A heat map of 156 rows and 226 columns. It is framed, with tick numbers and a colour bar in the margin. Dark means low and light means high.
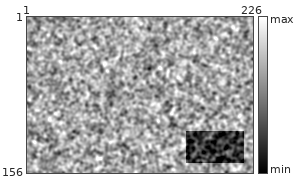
The ninth with the lowest average is the bottom right. An odd patch, lower than its surroundings, sits in the bottom right. Overall the values sit about 60% of the way up the scale. No regular stripes run through it. The texture is blotchy.
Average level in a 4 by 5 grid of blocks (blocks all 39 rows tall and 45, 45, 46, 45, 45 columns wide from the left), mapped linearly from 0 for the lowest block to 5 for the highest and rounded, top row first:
4 5 5 5 5
4 5 4 5 5
5 4 5 4 4
4 5 5 2 0
